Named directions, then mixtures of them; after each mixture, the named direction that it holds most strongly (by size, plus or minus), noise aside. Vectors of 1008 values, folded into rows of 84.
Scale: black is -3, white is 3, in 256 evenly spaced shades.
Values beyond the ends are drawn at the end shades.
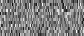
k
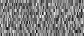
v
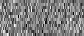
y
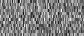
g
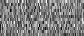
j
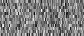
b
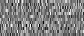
j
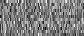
j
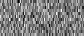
g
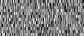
g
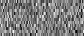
v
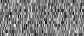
y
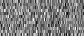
b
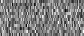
v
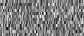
v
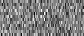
b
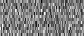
b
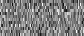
k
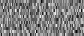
v
